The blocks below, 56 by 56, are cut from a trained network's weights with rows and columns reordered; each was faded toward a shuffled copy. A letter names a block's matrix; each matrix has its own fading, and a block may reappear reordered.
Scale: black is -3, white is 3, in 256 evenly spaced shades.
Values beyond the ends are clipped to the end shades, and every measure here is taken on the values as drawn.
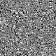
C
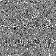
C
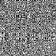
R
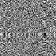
R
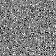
C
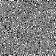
C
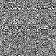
R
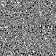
C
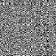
R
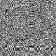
R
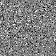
C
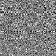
R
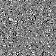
C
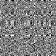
R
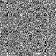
R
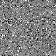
C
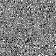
C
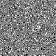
C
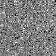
C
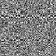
R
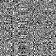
R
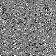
C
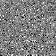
C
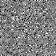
C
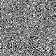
C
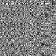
R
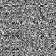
R
